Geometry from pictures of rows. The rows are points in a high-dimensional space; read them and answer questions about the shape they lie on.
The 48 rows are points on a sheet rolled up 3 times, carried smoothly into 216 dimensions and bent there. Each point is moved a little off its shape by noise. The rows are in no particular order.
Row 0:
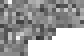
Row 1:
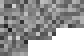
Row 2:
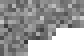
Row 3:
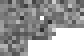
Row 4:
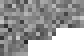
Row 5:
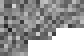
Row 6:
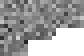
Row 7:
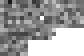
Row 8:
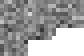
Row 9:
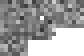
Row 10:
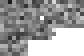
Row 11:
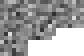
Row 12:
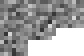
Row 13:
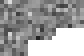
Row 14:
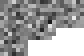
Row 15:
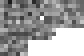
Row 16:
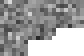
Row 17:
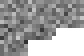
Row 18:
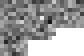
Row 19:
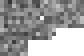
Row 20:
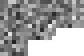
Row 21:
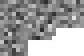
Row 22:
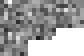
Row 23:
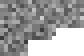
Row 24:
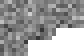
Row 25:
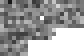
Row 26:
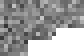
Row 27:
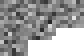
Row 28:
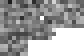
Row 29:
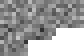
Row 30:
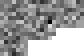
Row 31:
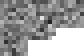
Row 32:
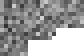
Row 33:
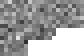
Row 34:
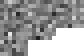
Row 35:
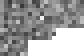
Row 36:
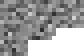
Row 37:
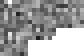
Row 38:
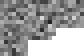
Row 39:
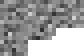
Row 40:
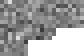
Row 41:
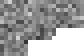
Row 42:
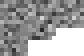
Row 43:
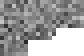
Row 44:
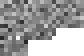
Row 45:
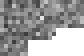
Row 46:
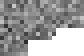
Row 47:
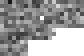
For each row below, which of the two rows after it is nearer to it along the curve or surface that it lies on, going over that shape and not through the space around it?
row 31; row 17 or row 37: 37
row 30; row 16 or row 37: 37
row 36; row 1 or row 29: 29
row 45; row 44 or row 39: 44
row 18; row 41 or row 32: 32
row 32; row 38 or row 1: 1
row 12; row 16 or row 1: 16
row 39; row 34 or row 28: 34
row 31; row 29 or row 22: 22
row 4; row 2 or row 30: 2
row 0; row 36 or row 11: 11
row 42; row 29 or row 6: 29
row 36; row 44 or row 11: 11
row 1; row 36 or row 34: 34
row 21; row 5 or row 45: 45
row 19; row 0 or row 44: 44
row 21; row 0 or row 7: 0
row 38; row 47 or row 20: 20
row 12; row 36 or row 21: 21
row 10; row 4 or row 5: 5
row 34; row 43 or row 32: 43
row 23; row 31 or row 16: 16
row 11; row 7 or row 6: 6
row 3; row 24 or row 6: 6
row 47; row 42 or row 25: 25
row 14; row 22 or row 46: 22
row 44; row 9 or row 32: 32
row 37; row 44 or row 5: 44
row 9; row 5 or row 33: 5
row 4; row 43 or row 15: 43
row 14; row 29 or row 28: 28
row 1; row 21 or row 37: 37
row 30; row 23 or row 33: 33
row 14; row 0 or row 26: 0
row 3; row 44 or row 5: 5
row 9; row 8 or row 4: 4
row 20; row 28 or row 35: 28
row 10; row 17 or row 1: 1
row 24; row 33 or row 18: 33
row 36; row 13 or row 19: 13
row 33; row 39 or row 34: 34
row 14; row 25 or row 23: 25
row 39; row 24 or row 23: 24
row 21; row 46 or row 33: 33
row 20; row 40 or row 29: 40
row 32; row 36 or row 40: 40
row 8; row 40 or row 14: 40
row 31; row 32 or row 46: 32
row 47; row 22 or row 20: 20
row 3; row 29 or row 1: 1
